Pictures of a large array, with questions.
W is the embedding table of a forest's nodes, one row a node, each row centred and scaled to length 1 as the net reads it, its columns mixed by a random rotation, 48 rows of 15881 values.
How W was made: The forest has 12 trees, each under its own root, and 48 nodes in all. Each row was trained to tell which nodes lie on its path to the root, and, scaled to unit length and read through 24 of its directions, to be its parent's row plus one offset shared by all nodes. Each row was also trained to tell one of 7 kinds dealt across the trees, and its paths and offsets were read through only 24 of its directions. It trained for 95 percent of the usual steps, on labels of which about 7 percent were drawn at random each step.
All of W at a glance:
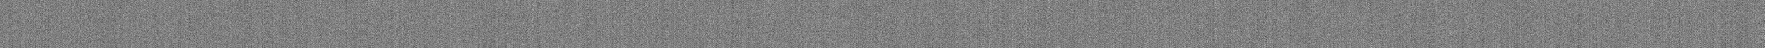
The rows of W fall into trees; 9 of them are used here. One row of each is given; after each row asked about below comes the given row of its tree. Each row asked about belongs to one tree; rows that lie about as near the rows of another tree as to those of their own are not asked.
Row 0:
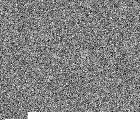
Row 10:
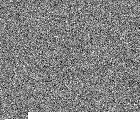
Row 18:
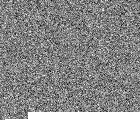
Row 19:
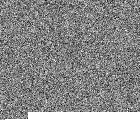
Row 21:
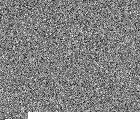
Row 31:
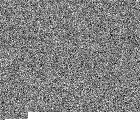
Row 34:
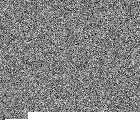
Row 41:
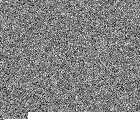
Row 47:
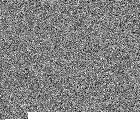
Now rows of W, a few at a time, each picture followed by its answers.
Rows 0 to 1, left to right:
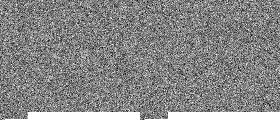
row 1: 31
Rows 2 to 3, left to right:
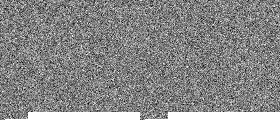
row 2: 0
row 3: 41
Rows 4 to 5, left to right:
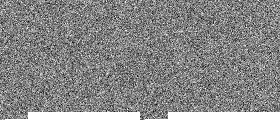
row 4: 19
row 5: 41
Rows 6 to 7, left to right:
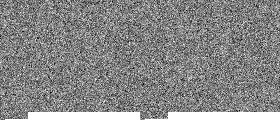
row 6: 34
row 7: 0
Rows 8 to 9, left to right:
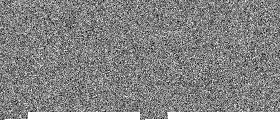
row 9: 18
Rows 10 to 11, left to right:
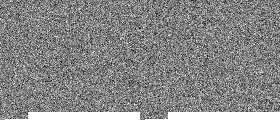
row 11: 21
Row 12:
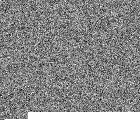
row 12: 31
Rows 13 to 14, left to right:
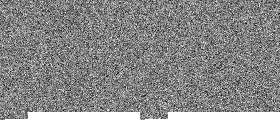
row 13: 18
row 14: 47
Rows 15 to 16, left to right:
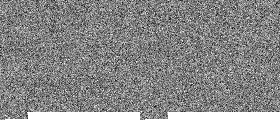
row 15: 18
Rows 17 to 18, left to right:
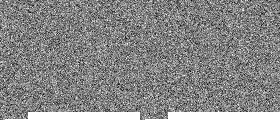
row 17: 41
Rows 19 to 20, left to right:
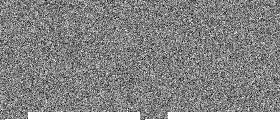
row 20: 21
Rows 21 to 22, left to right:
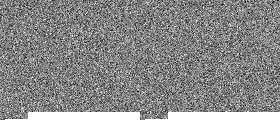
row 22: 19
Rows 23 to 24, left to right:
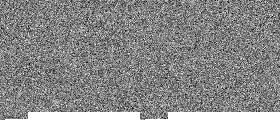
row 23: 34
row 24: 47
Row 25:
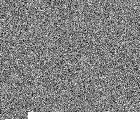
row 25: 10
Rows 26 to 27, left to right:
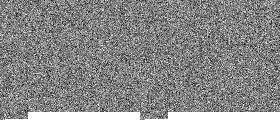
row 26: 18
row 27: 10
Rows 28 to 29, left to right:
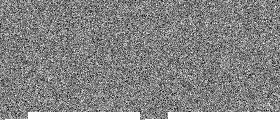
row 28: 0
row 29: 19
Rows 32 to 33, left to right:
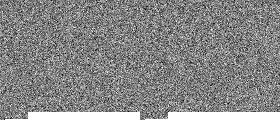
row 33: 0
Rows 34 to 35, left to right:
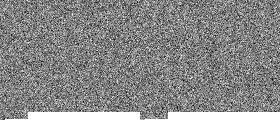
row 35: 19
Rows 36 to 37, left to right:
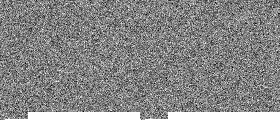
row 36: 41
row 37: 47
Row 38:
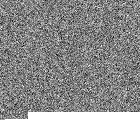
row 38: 19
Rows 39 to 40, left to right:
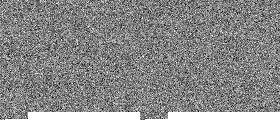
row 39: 18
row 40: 21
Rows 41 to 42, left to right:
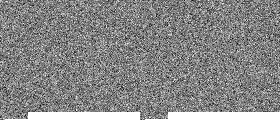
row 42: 21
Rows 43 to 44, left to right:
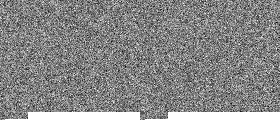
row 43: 47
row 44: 10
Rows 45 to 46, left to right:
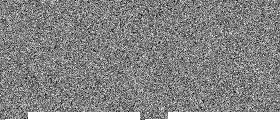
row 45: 47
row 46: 21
